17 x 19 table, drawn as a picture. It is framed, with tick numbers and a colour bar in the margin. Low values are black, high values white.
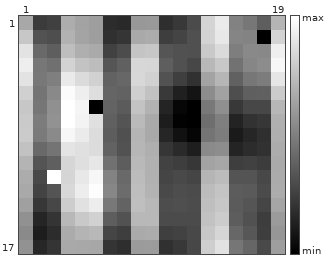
Average level on the scale: 50%. Lone odd cells: 3, 1 higher and 2 lower than their neighbours. Stripes: upright, repeating 4 times. Ninth with the highest average: middle left. Ninth with the lowest average: centre.
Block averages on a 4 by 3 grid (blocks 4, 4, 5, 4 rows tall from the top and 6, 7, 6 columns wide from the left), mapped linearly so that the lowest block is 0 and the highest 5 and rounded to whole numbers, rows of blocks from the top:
304
501
501
202
